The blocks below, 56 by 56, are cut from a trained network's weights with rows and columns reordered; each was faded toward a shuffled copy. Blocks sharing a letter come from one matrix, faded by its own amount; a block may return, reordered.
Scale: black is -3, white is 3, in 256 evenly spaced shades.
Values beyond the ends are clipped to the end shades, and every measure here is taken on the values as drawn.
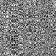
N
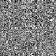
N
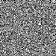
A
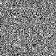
A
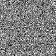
A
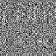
N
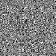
A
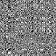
N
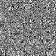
A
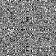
N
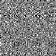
N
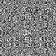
N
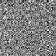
N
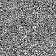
A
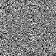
A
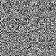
N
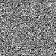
A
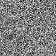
A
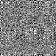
N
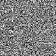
A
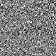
A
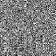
A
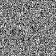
A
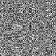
N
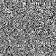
A
